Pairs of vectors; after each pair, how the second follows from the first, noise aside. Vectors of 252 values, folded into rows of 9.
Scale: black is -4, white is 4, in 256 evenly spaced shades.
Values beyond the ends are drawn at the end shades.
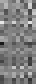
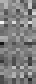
copied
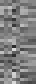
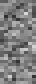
shuffled
